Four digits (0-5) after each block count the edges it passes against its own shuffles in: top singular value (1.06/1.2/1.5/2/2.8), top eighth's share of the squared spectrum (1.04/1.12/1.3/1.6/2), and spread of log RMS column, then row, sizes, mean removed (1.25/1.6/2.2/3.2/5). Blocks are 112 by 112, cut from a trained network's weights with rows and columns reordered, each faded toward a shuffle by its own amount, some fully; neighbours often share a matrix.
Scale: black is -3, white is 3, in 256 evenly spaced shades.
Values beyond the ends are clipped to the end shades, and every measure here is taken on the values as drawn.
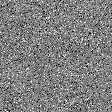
0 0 0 0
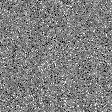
0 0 0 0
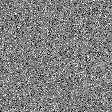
0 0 0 0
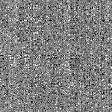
3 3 0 3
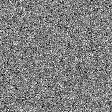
0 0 0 0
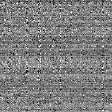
4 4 4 2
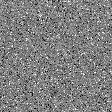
0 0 0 0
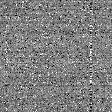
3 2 2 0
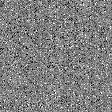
1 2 0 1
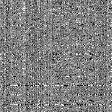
3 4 1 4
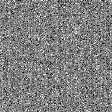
2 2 0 2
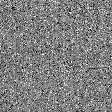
1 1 0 1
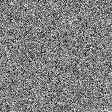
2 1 0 0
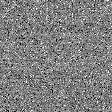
1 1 0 0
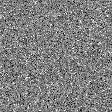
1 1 0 0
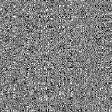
3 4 3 3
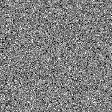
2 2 1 1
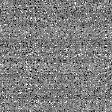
2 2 2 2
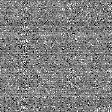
3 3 3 1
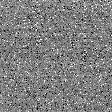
2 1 1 0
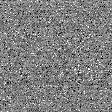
2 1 1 0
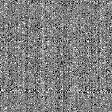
3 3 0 3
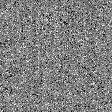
1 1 0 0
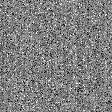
1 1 0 0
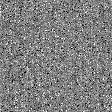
1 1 0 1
